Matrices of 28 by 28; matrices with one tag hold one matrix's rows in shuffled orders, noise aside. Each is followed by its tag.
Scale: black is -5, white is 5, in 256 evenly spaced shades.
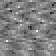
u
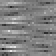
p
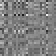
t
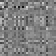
t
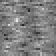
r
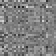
t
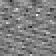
u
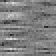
p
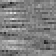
p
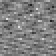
u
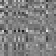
t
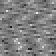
u
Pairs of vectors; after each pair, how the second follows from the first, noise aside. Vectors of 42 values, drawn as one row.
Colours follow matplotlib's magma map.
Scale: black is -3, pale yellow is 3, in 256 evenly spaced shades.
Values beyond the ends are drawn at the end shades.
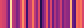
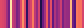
copied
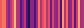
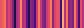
sign-scrambled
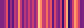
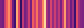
reversed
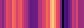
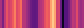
copied
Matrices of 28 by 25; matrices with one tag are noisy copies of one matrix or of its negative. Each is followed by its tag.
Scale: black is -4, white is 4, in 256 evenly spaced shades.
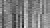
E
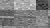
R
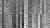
E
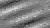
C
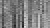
E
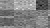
R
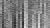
E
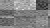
R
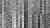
E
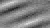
C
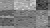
R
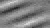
C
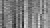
E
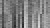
E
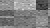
R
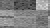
R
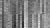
E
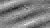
C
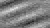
C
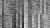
E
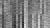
E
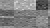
R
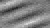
C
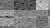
R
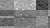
R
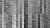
E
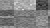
R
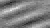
C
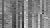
E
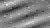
C
